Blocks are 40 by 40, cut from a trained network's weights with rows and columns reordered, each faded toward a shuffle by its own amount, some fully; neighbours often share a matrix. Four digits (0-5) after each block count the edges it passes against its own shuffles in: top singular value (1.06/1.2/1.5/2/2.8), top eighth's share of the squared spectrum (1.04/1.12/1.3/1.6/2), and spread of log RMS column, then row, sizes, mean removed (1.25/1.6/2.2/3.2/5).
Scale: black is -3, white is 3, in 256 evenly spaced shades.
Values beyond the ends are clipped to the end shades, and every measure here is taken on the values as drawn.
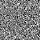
2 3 1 1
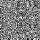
3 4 2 1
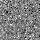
0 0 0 0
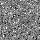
0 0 0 0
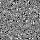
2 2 0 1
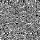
2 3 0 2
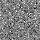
0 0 0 0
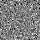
1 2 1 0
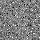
1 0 0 0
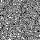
0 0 0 0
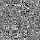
2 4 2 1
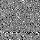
2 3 0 1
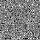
2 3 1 2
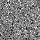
1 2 0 0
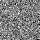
1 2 0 1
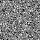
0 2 0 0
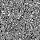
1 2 0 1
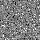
0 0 0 0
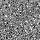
0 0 1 0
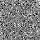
2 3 0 1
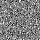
1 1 0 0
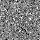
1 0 0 0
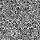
2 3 1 1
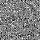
1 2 0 1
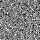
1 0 0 0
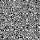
2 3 1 2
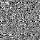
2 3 0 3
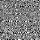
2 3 0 3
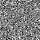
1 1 0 1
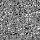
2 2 0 2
